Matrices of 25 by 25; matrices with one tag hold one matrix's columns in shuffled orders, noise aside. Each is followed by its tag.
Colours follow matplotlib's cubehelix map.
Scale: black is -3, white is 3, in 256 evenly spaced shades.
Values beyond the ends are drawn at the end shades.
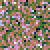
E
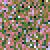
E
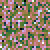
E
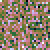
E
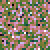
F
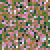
E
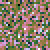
F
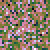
F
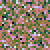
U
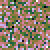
E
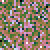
E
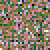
F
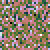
U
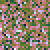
F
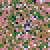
U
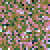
F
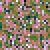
E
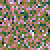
U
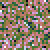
E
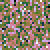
E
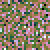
F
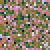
U
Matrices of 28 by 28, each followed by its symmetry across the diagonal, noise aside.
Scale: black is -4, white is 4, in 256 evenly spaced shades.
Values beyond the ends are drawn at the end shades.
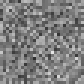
symmetric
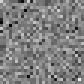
symmetric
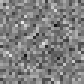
symmetric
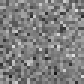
antisymmetric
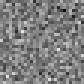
neither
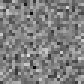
neither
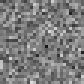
neither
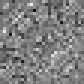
symmetric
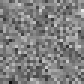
antisymmetric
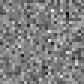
neither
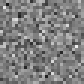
antisymmetric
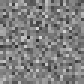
antisymmetric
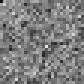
symmetric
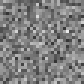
neither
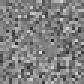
antisymmetric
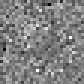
symmetric
